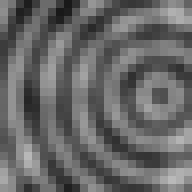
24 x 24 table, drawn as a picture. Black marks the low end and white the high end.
Odd rows or columns: none. Grain: blotchy. Rings: centred on the middle right. Average level on the scale: 40%.
